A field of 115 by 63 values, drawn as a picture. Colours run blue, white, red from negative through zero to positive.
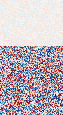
Histogram: bell-shaped. Mirror symmetry: none. Seam: horizontal, 40% of the way down, the top part calmer. Grain: fine. Stripes: none.
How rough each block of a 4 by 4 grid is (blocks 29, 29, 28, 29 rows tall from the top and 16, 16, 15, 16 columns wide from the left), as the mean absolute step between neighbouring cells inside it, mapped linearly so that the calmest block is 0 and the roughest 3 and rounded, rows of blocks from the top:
0000 / 1111 / 3333 / 3333
